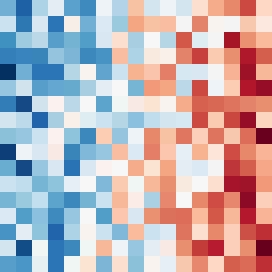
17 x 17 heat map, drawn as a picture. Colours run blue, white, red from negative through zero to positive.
The ninth with the lowest average is the top left. Fine speckle covers the field. Values rise toward the right. No row or column stands out. The bottom right is the ninth with the highest average. There are no regular stripes.
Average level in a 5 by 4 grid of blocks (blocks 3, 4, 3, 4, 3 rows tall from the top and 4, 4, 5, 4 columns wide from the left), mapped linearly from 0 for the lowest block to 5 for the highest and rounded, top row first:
0134 | 0135 | 1135 | 1235 | 0235
